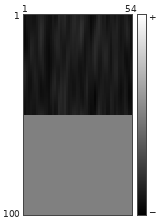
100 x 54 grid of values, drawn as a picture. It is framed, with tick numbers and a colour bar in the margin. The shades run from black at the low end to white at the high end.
The table splits into 2 rows of 1 panel. Panel 1,1: very low, streaked downward, faint in contrast. Panel 2,1: middling, flat.
